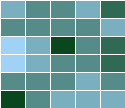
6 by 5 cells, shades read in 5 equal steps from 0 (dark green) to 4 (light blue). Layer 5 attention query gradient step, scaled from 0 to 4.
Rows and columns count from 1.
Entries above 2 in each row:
2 1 2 2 1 3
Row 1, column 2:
2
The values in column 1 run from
0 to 4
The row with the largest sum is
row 4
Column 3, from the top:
2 2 0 2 2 3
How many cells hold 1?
3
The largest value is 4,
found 2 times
